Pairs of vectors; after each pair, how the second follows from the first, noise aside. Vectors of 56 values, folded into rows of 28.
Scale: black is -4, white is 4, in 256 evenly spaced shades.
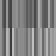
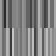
copied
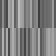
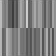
wrapped around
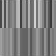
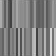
wrapped around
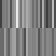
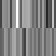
copied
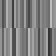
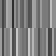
copied
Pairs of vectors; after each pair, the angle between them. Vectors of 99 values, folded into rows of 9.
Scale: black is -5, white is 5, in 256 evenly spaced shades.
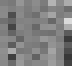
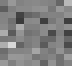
orthogonal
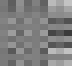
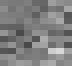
partly aligned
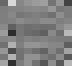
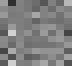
nearly opposite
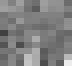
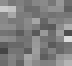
partly aligned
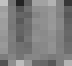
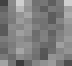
nearly opposite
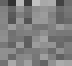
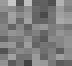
nearly opposite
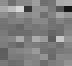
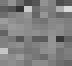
nearly opposite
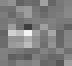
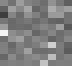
orthogonal
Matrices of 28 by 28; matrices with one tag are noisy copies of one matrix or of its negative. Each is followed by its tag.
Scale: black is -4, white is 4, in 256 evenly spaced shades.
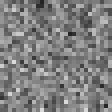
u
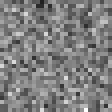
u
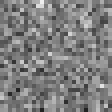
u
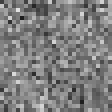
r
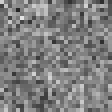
r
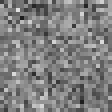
r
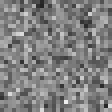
u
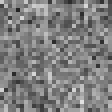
r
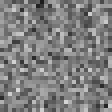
u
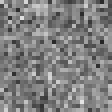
r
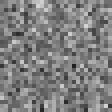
u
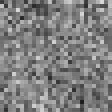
r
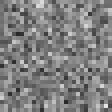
u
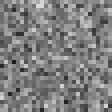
u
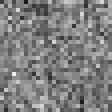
r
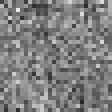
r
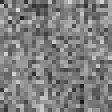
r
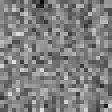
u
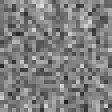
u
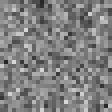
u
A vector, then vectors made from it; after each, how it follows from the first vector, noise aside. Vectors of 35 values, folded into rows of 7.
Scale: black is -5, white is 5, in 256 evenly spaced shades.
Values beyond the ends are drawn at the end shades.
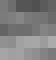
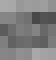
wrapped around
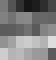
scaled up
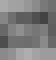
wrapped around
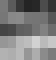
scaled up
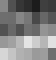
scaled up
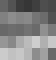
scaled up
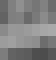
wrapped around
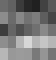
scaled up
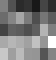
scaled up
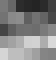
scaled up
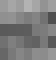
wrapped around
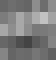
wrapped around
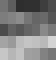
scaled up
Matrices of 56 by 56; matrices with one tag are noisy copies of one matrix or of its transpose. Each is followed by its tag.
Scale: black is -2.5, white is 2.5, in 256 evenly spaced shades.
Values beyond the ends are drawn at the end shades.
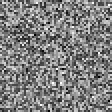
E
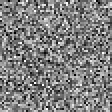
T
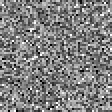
T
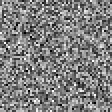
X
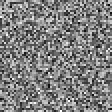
X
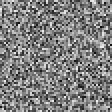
X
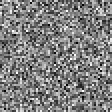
X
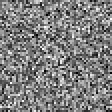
E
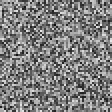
X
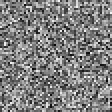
T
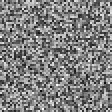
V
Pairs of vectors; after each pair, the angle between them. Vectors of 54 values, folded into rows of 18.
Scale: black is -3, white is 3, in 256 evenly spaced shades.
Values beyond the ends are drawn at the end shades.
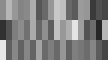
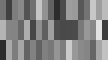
nearly opposite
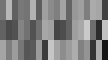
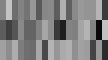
nearly parallel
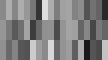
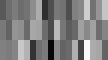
nearly opposite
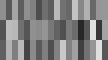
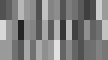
orthogonal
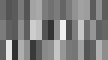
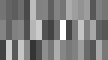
nearly parallel
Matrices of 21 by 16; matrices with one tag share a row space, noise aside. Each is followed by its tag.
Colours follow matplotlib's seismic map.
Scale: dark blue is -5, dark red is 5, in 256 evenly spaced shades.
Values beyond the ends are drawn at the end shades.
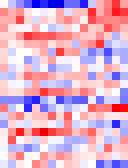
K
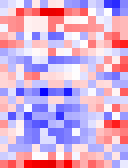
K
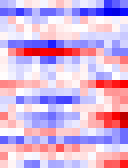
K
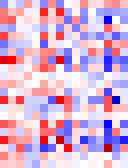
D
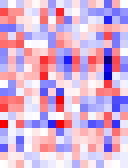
D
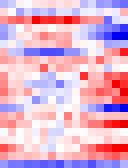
K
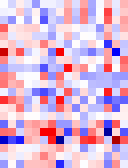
D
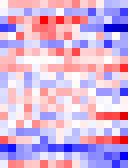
K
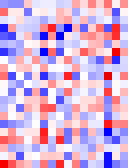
D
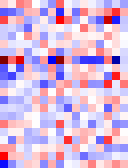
D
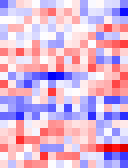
K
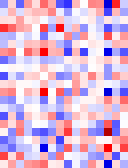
D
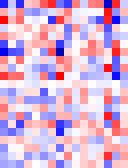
D
